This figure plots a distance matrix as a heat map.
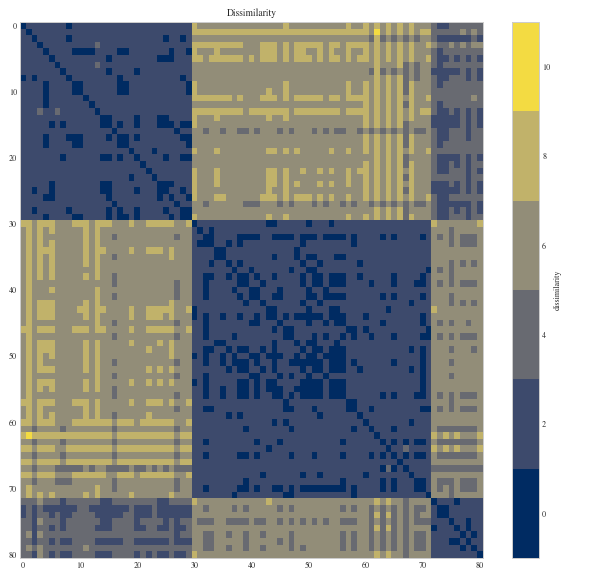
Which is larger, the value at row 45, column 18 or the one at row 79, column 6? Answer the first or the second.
the first
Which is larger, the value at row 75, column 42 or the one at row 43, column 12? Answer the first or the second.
the second
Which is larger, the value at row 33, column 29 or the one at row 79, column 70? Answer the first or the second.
the first
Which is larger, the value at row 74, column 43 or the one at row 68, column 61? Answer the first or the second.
the first
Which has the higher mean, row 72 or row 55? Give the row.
72
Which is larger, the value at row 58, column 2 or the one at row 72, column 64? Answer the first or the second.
the second
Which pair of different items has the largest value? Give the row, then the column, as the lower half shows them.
62, 1
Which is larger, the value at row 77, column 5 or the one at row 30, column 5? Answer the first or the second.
the second
